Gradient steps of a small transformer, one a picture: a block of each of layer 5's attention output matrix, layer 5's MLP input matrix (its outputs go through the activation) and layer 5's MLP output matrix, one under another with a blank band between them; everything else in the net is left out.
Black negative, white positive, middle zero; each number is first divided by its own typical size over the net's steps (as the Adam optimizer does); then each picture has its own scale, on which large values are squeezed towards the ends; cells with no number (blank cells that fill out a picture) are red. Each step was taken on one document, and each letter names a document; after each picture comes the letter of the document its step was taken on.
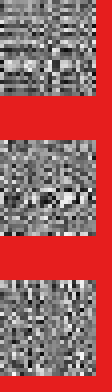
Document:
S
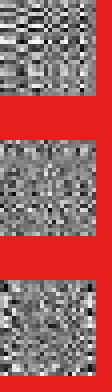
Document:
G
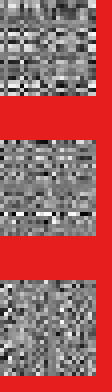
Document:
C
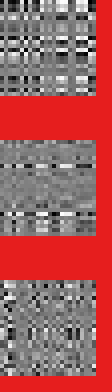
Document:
C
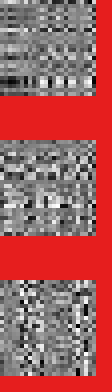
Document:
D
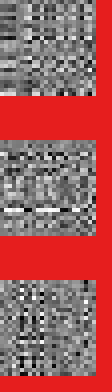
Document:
D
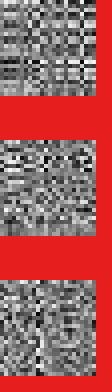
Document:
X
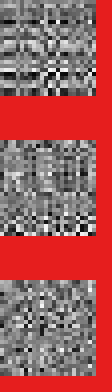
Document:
S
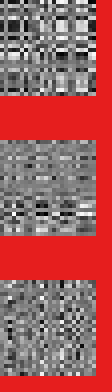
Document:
C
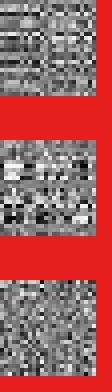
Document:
X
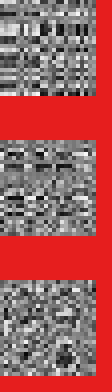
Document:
X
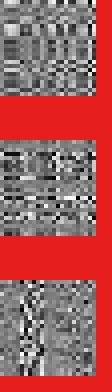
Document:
D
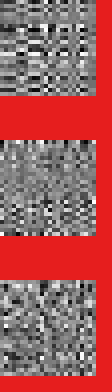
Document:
G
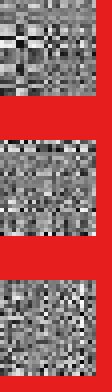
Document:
S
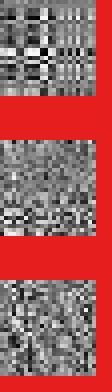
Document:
X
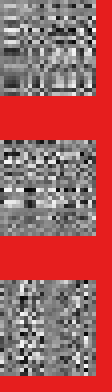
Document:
D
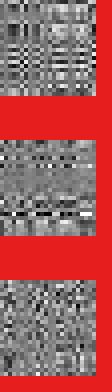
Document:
C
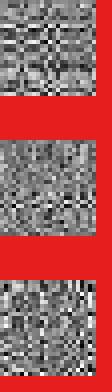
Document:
G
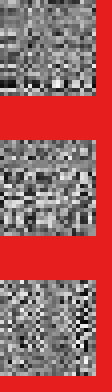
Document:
D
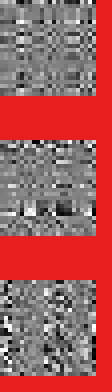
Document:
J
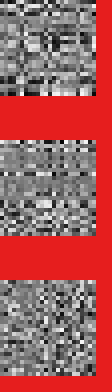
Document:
S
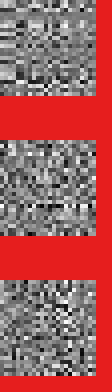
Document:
G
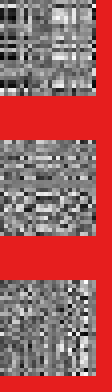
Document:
D
